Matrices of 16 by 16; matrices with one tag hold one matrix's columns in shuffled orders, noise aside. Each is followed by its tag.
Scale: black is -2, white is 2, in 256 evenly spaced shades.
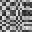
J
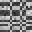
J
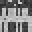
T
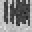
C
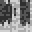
C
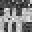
T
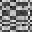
J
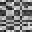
J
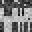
T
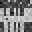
T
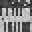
T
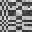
J
